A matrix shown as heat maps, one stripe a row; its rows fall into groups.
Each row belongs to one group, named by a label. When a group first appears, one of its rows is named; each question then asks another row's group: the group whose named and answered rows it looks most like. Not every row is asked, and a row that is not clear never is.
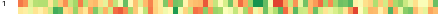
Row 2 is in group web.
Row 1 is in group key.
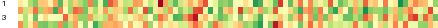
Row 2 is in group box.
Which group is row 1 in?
key
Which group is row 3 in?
key
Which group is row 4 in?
box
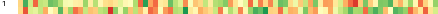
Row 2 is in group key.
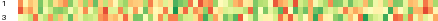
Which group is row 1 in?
key
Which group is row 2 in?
web
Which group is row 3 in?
box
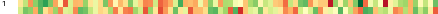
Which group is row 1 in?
key
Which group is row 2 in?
box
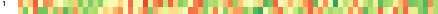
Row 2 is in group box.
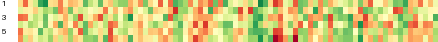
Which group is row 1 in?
key
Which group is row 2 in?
box
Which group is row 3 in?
key
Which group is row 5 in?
key
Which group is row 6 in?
key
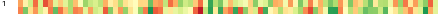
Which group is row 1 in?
box
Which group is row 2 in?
box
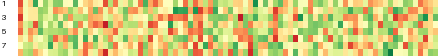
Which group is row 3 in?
box
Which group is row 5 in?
box
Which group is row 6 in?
key
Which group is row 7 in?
web
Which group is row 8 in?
web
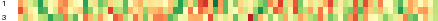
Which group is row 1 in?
key
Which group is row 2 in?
key
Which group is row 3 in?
web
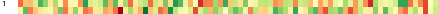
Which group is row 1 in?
key
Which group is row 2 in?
web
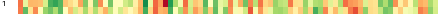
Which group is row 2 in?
web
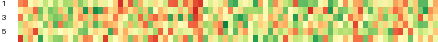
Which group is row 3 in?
web
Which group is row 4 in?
box
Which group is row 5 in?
box
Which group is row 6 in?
web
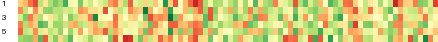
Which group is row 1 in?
box
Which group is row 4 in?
box
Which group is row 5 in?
web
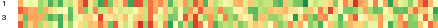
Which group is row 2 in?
key
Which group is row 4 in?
web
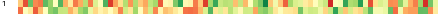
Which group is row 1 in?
key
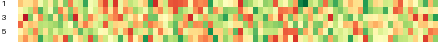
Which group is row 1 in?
box
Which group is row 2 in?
box
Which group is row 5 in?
box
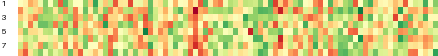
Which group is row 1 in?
box
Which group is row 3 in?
box
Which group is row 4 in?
key
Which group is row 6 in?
key
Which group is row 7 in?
key
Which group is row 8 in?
key
